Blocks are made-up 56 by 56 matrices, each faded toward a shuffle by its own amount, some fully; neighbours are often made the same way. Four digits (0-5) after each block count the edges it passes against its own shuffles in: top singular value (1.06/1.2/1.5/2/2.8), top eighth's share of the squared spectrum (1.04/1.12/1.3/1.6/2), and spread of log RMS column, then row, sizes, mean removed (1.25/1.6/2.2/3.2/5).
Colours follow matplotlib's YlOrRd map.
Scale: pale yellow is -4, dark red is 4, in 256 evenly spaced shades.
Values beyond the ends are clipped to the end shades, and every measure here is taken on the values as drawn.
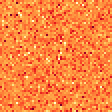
0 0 0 0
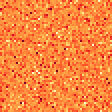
0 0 0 0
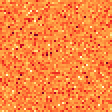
0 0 0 0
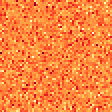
0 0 0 0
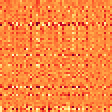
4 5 3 4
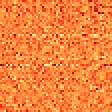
4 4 2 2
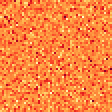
0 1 0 0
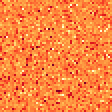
0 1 0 0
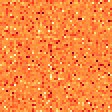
1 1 0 0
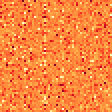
3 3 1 0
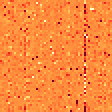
4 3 1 0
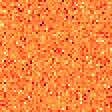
2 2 0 0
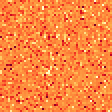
1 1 0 0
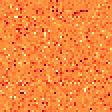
2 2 0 1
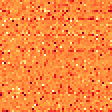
3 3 0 2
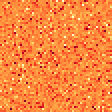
2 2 0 0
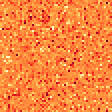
1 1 0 0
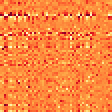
5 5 2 3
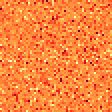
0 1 0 0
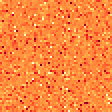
2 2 0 0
